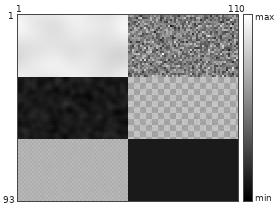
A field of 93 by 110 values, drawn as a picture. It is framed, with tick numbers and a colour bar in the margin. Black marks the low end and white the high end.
The table splits into 3 rows of 2 panels. Panel 1,1: very high, smooth, faint in contrast. Panel 1,2: middling, fine-grained, strong in contrast. Panel 2,1: very low, blotchy, faint in contrast. Panel 2,2: high, checkered. Panel 3,1: high, checkered, faint in contrast. Panel 3,2: very low, flat.
